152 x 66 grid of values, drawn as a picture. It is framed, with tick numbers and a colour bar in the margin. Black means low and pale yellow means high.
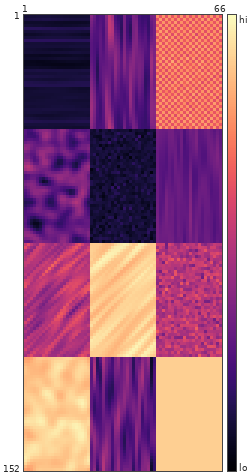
It is made of 4 by 3 panels. Panel 1,1: very low, streaked across, faint in contrast. Panel 1,2: low, streaked downward. Panel 1,3: high, checkered. Panel 2,1: low, blotchy. Panel 2,2: very low, fine-grained, faint in contrast. Panel 2,3: low, streaked downward, faint in contrast. Panel 3,1: middling, slanting up to the right. Panel 3,2: very high, slanting up to the right, faint in contrast. Panel 3,3: middling, fine-grained. Panel 4,1: very high, blotchy, faint in contrast. Panel 4,2: low, streaked downward. Panel 4,3: very high, flat.
